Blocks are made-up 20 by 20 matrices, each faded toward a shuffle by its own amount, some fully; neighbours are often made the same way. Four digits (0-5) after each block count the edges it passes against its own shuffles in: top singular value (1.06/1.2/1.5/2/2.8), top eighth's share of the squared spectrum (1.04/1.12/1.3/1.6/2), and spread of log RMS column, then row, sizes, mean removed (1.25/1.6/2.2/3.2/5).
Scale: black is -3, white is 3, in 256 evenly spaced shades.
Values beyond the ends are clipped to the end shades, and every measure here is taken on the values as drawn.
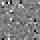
2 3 1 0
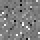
0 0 0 0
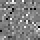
1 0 0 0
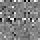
3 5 2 2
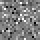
0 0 0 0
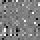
3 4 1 1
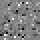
1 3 0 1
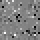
2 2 0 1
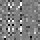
3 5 2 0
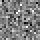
0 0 0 0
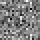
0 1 1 0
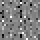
3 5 2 0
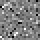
0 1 0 0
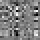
4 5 3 2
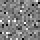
0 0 0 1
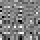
3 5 2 2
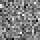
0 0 0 0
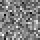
0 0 0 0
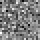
0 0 0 0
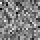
2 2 0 0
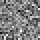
1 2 0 0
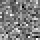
2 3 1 0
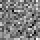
1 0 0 0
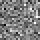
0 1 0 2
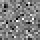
0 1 0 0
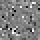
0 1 0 0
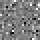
2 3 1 1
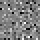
1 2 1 1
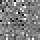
2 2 1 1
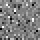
1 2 0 0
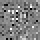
2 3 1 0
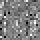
3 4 2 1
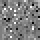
2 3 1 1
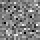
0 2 0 0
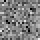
0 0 0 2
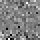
1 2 0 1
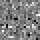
1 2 0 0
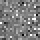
1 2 1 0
